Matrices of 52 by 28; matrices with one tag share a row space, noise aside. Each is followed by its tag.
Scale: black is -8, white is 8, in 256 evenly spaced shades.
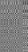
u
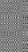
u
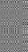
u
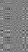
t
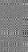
u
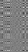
t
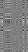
t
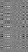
t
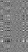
t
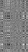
t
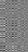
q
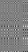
u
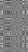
t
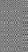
u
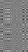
t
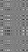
t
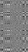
t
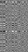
q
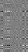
t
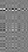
q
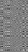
t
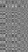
q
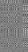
u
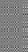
u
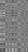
q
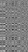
q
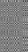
u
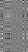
t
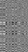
q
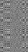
t
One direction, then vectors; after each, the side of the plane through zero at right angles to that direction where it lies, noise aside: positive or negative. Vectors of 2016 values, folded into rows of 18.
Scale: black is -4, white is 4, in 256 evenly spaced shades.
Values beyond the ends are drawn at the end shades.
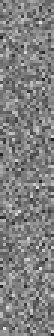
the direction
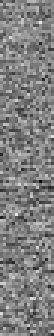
positive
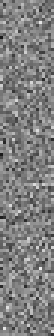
positive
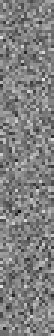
negative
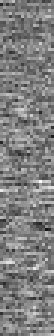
negative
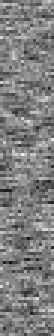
negative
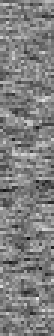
negative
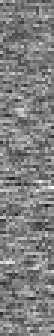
negative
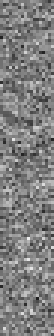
positive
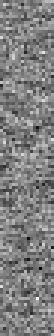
negative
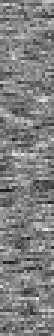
negative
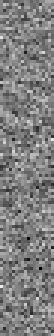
negative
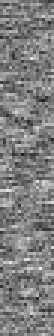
positive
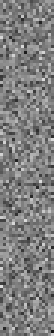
negative
